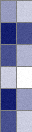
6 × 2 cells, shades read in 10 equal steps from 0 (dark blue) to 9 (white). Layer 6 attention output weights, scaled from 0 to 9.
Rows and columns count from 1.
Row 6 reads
2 7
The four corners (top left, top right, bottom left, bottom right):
5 7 2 7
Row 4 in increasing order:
7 9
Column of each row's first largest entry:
2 2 2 2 2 2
